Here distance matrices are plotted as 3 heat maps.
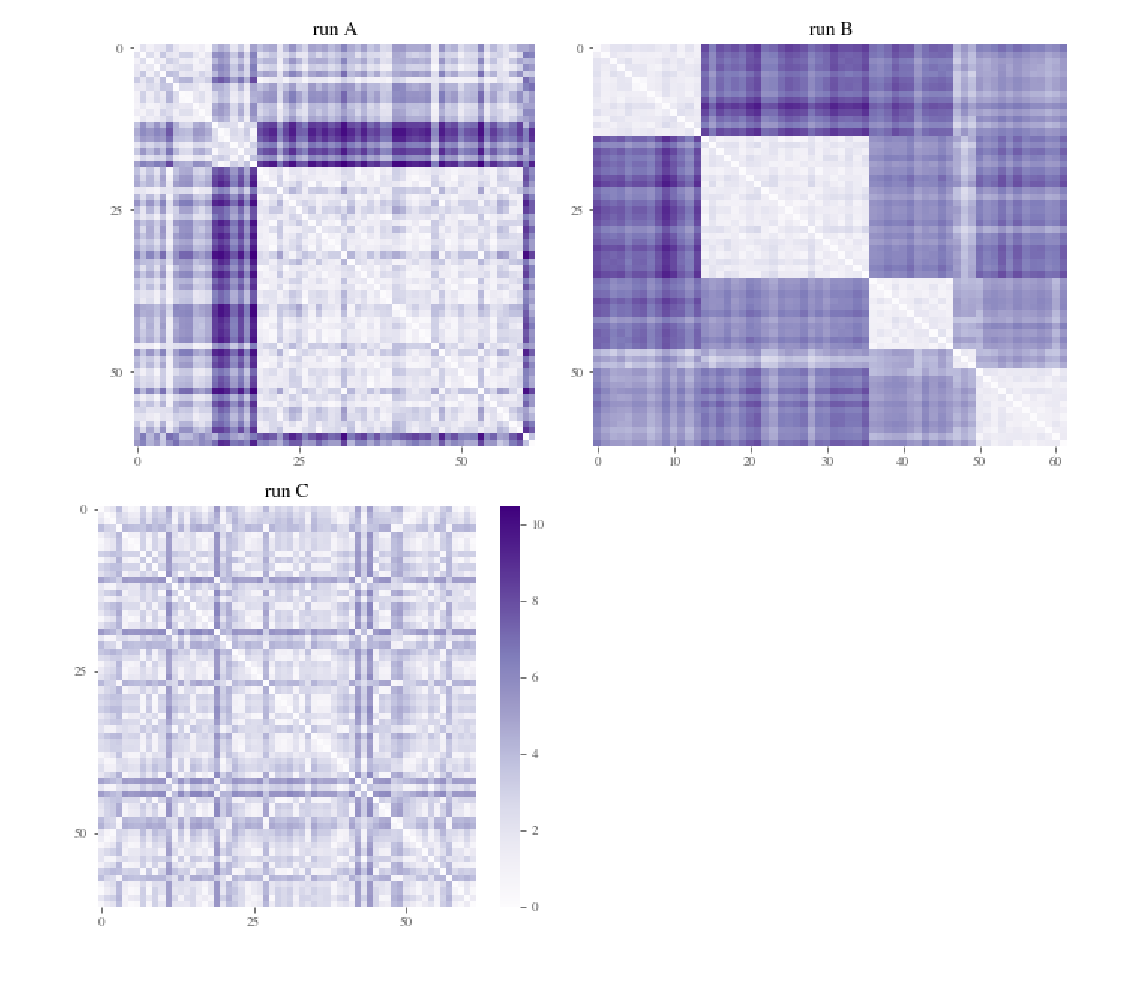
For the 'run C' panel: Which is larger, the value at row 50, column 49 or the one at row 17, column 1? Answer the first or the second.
the first
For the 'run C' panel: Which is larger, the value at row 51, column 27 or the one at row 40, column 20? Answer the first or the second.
the first
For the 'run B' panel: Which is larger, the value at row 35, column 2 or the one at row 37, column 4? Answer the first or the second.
the first
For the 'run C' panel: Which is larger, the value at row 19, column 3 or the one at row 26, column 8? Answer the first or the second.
the first
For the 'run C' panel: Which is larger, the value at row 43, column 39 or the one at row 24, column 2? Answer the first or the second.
the second
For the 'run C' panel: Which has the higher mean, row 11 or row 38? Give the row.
11
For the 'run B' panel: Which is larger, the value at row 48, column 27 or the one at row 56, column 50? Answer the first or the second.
the first
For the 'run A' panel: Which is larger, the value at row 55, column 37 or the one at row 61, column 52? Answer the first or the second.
the second
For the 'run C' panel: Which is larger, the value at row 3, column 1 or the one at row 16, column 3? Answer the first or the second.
the second
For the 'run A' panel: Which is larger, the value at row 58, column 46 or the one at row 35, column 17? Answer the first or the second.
the second
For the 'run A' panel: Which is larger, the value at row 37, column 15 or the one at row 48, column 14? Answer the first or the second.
the second
